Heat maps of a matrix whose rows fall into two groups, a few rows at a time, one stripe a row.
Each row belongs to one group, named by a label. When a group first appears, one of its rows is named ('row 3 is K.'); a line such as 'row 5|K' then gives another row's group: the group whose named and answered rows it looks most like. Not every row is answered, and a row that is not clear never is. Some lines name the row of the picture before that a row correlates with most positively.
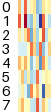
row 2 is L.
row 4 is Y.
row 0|Y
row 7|Y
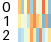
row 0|L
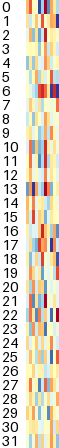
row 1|L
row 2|Y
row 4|Y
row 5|L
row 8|Y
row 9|Y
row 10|Y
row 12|Y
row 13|Y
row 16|L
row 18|L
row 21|Y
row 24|L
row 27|Y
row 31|L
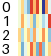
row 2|L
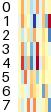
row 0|Y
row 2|L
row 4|Y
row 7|L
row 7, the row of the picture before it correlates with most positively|2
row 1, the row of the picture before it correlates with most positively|1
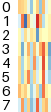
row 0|Y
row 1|Y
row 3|L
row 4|L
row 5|L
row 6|Y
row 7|Y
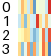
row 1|Y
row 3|L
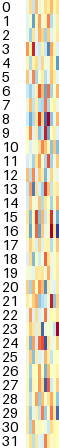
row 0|Y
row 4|L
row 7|Y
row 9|Y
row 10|L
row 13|Y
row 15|L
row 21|L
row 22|Y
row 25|Y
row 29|L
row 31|Y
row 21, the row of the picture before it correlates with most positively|2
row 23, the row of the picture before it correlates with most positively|0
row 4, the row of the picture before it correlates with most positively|3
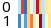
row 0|Y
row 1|Y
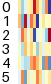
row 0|L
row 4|L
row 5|Y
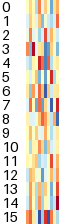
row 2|Y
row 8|L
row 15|Y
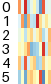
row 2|Y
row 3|L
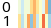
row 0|L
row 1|L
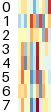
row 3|Y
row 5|Y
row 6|Y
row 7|Y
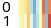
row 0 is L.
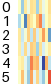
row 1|Y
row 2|L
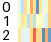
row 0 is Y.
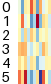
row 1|Y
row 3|Y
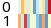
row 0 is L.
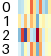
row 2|Y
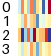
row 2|L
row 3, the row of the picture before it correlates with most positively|3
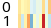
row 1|L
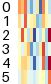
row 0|Y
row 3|L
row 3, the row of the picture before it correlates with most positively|1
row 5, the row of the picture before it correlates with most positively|0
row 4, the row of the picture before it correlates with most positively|0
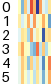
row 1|L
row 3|Y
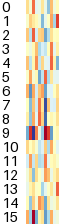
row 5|Y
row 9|Y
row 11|Y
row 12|Y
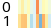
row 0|Y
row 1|Y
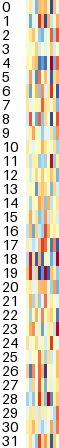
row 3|L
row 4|L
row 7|L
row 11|L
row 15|Y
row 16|Y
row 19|Y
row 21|Y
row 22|L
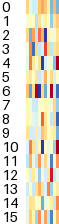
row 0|L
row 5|Y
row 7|L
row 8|L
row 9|L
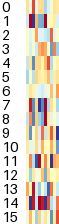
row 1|Y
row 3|L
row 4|Y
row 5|Y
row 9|L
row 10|L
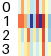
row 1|Y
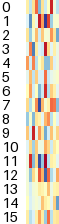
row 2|L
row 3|Y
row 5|Y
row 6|Y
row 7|L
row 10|Y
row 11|Y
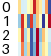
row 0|L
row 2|Y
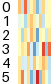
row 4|L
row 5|Y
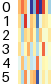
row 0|Y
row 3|L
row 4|Y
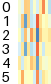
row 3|Y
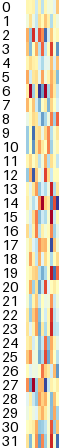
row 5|L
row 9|Y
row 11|Y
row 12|Y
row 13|L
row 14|L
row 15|L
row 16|L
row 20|Y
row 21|L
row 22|L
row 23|L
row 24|Y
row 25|Y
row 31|L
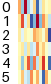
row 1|Y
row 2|L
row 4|L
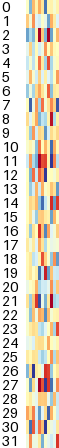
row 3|Y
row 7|L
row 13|L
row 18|L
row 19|Y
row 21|L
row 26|Y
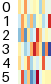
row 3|L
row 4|L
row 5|Y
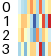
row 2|Y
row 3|Y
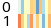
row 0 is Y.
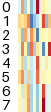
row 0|Y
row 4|Y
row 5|Y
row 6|L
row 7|L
